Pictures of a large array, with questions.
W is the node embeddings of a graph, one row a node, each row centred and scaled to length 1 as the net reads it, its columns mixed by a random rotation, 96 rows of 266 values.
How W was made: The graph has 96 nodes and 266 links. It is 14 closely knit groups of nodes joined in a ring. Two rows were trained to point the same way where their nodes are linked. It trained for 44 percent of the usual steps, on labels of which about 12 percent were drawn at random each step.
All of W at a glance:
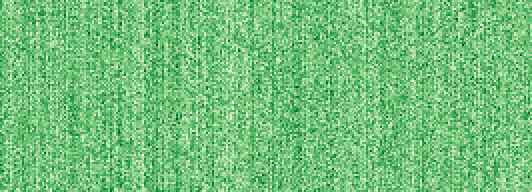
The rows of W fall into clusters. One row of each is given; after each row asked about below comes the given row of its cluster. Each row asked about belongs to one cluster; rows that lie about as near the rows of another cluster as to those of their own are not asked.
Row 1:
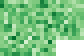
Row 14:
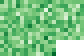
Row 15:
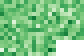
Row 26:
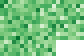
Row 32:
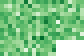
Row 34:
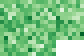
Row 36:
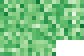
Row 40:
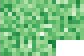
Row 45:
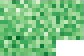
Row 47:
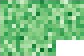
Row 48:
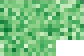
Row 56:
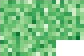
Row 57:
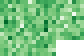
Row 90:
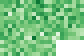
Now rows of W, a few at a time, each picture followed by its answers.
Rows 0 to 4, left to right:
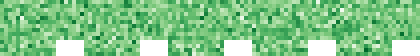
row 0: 15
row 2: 47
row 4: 34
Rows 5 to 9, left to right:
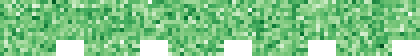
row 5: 32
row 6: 15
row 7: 15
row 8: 48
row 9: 57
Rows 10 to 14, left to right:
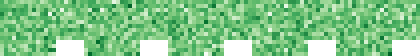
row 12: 14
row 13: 32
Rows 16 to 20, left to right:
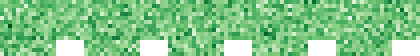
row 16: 45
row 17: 45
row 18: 57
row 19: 32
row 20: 56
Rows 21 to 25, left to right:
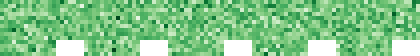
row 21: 34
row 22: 36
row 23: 90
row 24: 15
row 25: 48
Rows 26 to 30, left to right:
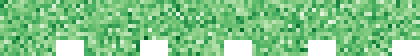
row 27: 40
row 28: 40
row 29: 15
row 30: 26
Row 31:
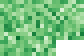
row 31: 34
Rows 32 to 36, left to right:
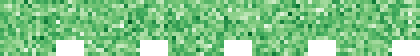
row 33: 36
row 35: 1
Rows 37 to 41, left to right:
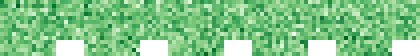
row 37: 90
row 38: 26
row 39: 34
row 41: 45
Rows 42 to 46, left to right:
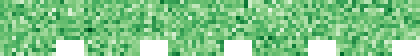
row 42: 15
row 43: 48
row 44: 40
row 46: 90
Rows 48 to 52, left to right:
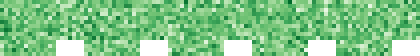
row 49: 45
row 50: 90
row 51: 26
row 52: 47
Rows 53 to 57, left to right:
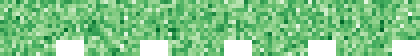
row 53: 14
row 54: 34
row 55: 48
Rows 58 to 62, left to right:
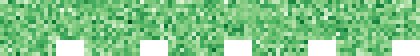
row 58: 56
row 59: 36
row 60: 1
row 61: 47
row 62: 48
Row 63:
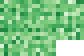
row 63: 48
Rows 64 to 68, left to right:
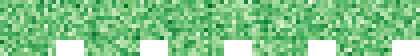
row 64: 56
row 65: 45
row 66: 48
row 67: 36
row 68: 15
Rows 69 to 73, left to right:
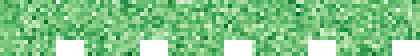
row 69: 36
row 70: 90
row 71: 1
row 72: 90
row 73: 34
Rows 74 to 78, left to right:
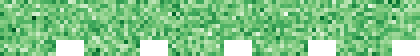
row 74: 32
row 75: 34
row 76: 40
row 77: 40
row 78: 32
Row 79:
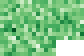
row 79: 34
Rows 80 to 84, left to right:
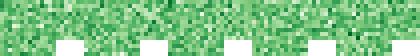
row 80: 1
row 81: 14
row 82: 1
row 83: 15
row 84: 32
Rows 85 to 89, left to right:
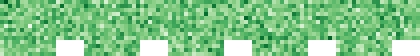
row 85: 36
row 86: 1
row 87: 47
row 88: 45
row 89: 90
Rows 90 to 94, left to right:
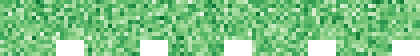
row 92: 1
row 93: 90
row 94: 32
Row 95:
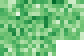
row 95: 32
